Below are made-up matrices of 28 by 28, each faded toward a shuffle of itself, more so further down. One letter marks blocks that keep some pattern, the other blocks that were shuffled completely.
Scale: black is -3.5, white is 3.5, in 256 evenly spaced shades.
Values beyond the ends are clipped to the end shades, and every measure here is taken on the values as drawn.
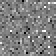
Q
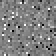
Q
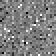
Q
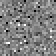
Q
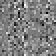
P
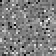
Q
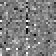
P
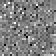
Q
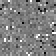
Q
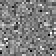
Q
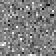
Q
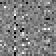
P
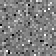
Q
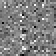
P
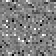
Q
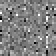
P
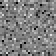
Q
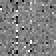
P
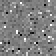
Q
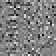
P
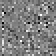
P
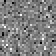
Q
